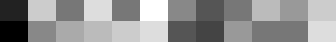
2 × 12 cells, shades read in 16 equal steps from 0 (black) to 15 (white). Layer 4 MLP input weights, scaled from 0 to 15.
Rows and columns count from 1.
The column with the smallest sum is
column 1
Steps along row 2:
up up up up up down down up down same up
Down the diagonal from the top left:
2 8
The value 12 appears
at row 1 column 2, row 1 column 12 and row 2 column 5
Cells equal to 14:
0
